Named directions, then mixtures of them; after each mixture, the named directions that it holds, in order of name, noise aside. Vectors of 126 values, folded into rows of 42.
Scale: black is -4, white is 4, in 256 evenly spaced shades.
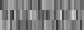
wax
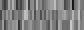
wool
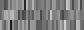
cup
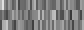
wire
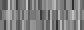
cup, wax, wool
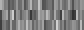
wax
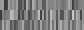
cup, wire, wool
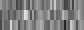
cup, wax, wool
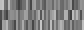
wire, wool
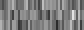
wax, wool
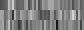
wax, wool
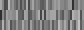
cup, wire, wool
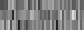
wax, wool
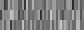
cup, wire, wool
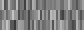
cup, wire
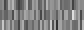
wax, wire, wool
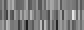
wax, wire, wool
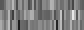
wax, wool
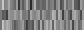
wax, wire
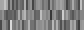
cup, wax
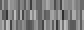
cup, wax, wire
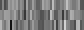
cup, wax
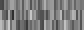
wax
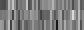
cup, wax, wool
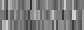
wax, wire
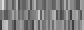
wire
